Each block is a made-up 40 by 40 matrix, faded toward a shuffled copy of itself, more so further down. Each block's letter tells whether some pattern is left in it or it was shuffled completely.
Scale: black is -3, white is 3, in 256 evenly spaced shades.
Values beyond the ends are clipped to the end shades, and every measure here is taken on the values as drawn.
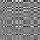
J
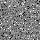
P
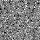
P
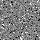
P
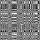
J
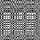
J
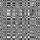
J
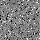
P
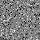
P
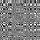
J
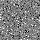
P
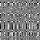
J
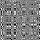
J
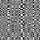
J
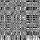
J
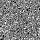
P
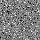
P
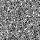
P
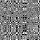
J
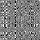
J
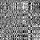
J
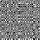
J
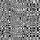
J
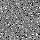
P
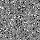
P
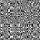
J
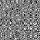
J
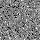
P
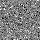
P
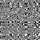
J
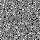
P
